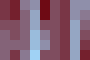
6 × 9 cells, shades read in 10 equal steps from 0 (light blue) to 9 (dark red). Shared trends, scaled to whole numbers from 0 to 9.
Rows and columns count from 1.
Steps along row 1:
up down down up down up down same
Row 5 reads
5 5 5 1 3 6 7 2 7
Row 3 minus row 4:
1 0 0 1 2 0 0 0 -1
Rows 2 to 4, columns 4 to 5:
2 9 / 2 6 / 1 4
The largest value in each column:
7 8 5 3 9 6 7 3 8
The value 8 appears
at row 1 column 2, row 2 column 2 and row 6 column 9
